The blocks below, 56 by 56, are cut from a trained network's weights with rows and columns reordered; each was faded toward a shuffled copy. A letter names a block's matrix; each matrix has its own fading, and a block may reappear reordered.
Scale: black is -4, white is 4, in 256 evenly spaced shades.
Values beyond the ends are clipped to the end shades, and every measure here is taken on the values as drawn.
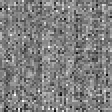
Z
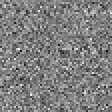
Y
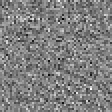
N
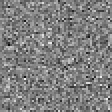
N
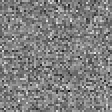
Y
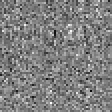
N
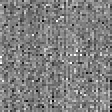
Z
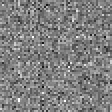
N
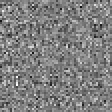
N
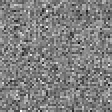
Y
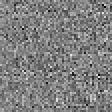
N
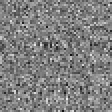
Y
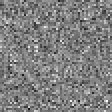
Y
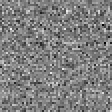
Y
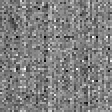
Z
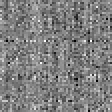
Z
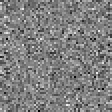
N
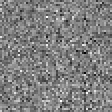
N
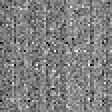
Z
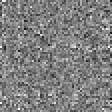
N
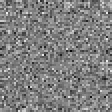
Y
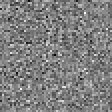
N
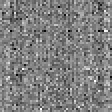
Z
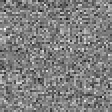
Y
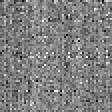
Z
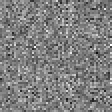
N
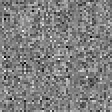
N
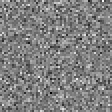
Y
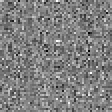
N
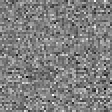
N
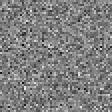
N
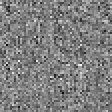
N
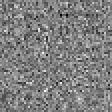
N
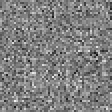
Y
